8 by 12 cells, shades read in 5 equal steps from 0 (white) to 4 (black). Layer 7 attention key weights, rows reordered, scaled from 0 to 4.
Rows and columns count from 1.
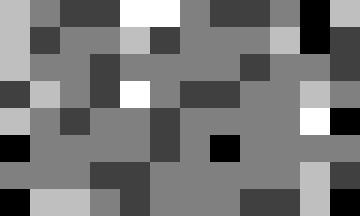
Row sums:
24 26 26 24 25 29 26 28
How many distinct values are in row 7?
3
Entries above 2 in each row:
5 4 3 4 3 3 3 5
